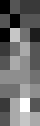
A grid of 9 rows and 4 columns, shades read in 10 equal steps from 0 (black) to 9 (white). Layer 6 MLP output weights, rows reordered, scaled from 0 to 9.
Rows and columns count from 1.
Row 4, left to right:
2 4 6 3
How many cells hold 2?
4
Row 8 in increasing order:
2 3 6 9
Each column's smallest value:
0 0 2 1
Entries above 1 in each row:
3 3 2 4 4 4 4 4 4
